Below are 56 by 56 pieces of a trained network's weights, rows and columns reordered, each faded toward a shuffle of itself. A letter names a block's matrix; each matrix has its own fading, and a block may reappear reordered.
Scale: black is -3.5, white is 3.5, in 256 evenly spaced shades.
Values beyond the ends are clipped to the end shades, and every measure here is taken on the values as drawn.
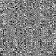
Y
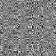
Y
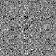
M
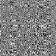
Y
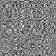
Y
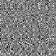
Y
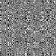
Y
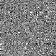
M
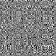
Y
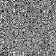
M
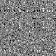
M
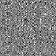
Y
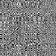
Y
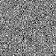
M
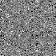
M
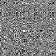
Y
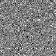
M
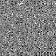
M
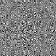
Y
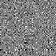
M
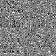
M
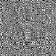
Y
